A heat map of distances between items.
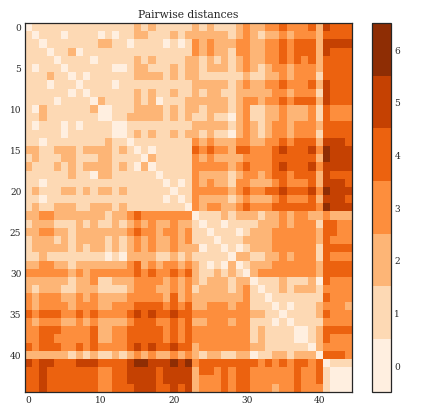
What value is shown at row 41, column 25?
4
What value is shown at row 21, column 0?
1
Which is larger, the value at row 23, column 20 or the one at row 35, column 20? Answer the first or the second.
the second
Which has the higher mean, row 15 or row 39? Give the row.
39
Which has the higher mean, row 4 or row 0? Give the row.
4
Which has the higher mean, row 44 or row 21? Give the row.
44
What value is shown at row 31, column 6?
1
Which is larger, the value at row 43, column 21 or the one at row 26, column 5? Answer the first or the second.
the first
